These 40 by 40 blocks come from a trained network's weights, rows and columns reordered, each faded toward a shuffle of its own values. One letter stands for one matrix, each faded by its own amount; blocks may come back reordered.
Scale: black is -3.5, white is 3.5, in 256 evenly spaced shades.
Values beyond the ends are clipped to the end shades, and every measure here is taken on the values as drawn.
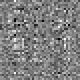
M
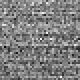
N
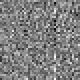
M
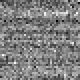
N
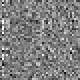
M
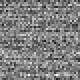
N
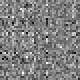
M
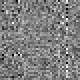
M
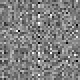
M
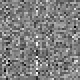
M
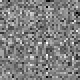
M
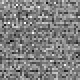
N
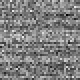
N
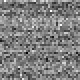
N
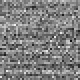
N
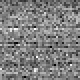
N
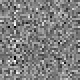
M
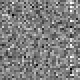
M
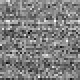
N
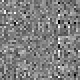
M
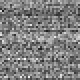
N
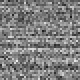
N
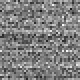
N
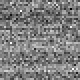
N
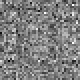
M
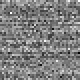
N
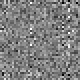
M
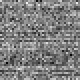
N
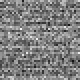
N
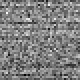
N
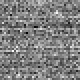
N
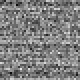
N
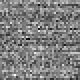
N
